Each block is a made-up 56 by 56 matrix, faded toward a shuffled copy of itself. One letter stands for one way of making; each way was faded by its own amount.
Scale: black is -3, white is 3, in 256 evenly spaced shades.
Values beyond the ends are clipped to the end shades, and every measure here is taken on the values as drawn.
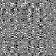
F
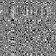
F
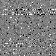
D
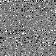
D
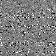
D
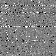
D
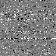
D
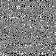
D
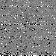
D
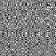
F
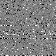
D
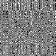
F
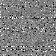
D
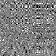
F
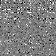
D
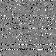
D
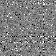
D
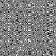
F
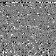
D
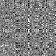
F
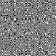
F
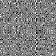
F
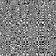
F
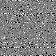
D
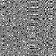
F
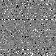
D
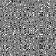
F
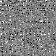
D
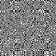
F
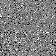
D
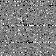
D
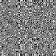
F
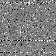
D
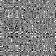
F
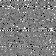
D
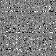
D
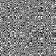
F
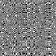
F
